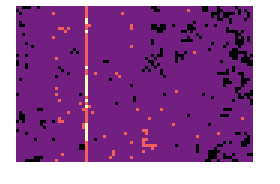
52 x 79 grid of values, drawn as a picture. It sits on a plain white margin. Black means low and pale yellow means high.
The top right is the roughest part. Overall the values sit about 30% of the way up the scale. No regular stripes run through it. Column 24 stands out from the rest. Neither half mirrors the other.
